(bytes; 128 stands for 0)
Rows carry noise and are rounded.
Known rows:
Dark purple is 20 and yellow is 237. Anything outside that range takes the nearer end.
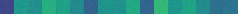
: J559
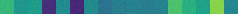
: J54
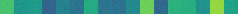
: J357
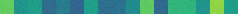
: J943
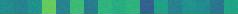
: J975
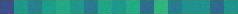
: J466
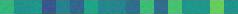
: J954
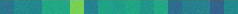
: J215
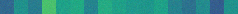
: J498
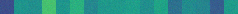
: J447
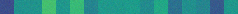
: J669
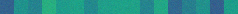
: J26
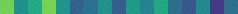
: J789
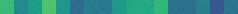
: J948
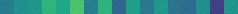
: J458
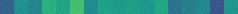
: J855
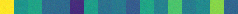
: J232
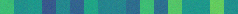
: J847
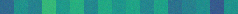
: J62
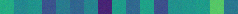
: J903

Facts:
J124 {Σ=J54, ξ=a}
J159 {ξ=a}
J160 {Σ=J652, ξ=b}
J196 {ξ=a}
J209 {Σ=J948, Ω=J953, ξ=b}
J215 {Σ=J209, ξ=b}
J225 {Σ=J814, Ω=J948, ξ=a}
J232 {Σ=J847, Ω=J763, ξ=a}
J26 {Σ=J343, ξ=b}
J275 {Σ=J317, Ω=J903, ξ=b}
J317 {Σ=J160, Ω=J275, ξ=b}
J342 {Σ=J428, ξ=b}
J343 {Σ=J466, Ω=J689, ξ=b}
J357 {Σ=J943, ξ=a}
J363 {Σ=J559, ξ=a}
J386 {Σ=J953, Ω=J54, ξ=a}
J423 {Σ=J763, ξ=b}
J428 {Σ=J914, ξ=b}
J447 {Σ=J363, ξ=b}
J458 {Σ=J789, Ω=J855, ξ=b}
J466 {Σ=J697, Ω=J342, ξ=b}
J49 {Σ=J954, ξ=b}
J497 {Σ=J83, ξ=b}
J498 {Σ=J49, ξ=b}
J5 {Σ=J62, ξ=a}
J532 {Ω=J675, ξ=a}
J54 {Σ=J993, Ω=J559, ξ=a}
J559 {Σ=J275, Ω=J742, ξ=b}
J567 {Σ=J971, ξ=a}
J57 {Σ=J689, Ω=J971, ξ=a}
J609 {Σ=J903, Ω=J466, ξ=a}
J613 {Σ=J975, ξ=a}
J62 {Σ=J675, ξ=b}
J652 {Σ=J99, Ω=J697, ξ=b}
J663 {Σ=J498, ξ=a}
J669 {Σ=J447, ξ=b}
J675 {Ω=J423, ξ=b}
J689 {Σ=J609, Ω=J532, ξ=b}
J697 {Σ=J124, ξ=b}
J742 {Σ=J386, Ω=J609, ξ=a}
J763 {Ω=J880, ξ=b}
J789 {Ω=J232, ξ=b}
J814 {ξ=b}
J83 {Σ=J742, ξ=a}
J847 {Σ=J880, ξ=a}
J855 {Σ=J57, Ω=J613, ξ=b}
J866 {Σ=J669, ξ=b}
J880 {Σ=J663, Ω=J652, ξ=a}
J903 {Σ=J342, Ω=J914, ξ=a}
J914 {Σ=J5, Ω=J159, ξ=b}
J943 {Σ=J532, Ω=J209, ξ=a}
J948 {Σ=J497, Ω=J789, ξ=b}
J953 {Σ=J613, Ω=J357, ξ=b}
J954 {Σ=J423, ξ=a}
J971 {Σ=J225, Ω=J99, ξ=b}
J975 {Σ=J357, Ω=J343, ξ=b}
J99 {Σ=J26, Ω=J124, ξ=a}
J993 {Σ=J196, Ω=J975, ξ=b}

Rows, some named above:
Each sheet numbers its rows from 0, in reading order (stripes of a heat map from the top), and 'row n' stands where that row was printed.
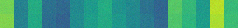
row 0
J532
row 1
J532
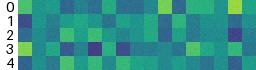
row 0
J357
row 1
J466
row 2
J814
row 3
J225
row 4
J423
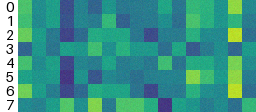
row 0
J386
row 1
J567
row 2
J880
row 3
J697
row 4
J83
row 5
J609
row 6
J880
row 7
J689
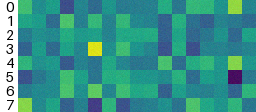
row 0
J386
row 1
J763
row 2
J993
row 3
J652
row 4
J613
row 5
J971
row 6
J675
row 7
J225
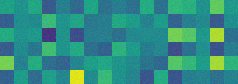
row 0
J363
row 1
J317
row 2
J742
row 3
J914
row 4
J532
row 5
J652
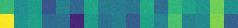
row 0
J5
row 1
J232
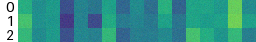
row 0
J159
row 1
J196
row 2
J567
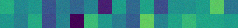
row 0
J903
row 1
J99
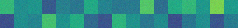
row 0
J613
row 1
J275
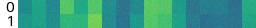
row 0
J953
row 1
J209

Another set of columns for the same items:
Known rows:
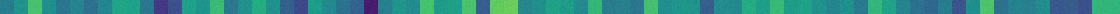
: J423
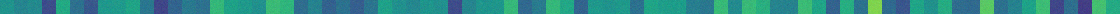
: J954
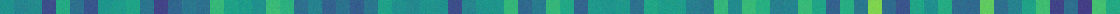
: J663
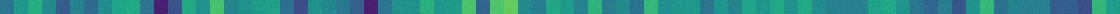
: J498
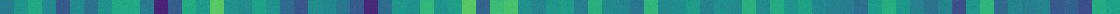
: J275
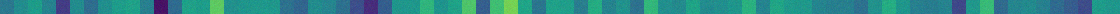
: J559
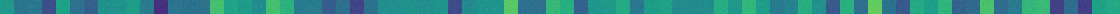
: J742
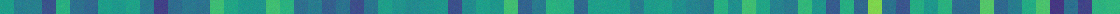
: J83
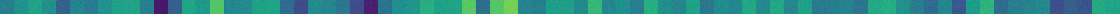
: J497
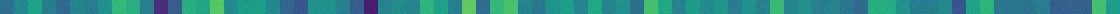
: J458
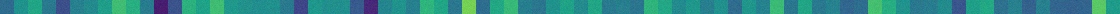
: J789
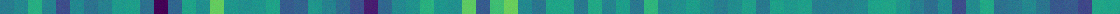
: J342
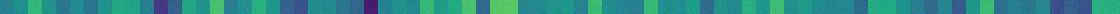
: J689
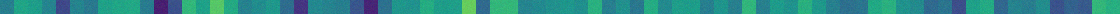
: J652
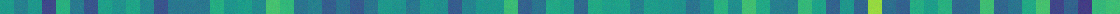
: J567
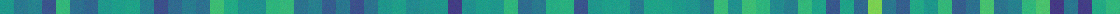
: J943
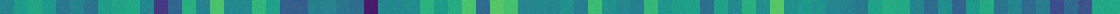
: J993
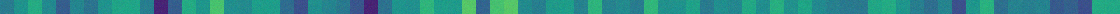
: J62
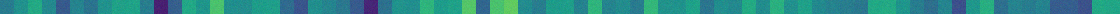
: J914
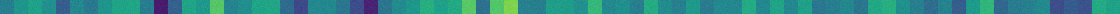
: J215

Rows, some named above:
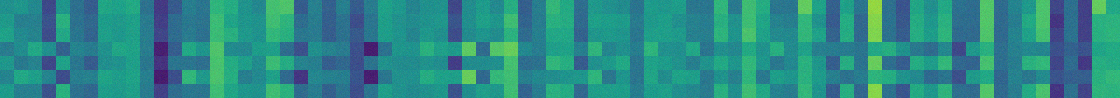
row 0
J232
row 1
J83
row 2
J99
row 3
J953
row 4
J609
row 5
J697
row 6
J83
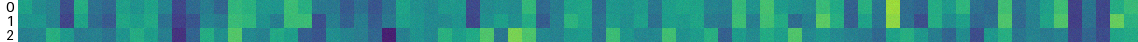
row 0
J196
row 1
J880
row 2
J975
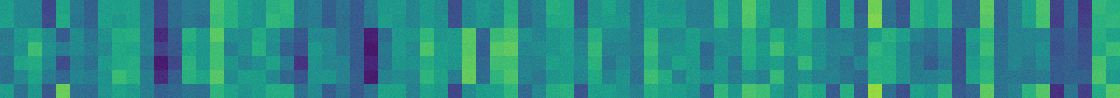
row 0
J363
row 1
J99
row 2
J317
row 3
J675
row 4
J763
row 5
J458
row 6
J532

